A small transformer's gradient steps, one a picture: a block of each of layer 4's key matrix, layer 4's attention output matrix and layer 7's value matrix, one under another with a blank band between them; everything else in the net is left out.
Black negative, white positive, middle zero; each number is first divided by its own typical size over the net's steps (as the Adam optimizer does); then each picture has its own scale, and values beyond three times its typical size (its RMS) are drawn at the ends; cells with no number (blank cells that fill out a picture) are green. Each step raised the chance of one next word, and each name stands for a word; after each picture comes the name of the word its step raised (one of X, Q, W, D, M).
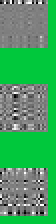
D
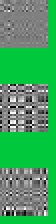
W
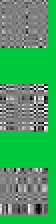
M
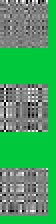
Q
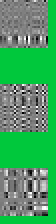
W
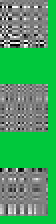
M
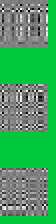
W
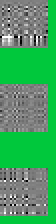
D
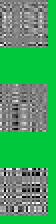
Q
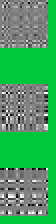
D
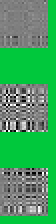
Q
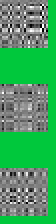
Q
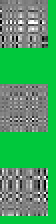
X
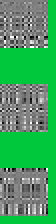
M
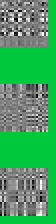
X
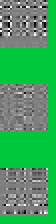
D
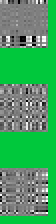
Q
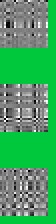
X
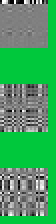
X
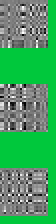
Q
